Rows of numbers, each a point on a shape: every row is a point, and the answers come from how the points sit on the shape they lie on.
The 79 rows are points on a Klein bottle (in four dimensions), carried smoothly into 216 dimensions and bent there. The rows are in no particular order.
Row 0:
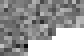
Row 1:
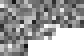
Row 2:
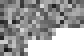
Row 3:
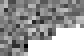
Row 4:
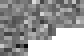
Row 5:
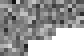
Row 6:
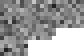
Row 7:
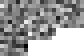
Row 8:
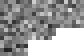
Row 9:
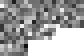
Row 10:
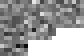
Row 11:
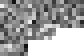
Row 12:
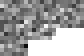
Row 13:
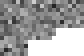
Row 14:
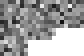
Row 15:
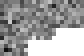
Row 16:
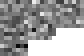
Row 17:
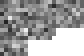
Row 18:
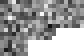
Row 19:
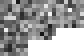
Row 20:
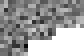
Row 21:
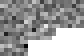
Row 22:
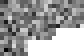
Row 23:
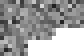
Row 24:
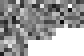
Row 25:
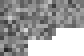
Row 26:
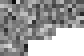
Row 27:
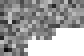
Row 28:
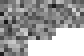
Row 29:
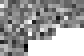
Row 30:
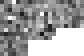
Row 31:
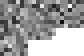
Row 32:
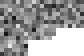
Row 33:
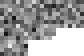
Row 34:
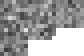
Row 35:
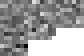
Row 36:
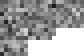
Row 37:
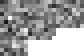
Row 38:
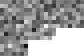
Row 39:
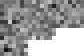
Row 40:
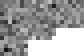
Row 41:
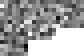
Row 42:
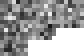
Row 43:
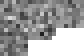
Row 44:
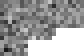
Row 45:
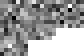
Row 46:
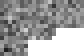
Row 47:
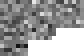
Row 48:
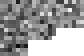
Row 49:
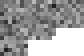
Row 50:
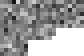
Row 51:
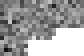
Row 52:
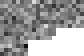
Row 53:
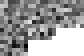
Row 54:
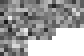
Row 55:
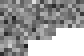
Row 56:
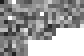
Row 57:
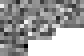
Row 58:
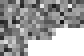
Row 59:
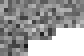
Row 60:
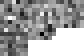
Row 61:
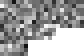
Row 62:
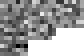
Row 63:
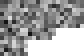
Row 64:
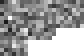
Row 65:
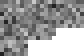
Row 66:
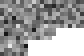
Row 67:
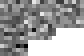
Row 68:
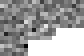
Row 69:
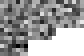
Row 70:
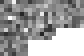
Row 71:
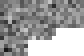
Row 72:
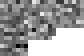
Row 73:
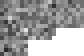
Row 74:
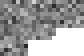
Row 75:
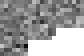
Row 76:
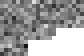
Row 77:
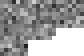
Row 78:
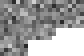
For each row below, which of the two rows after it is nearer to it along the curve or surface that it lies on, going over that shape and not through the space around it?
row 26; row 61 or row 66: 61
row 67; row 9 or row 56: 9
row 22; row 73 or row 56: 56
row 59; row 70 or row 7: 70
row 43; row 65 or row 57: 65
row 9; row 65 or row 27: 65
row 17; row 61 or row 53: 53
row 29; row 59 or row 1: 1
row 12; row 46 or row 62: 62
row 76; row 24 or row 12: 12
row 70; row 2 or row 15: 15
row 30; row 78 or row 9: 78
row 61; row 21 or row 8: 21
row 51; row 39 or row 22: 39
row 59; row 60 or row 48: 60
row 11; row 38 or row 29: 29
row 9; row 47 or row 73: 47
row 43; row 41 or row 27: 27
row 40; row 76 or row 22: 76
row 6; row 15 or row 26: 15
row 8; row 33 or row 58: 58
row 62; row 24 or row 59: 59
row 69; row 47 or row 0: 47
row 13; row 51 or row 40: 40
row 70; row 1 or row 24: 24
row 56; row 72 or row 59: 59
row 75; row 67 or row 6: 67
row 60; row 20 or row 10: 20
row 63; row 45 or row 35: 45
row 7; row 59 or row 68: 68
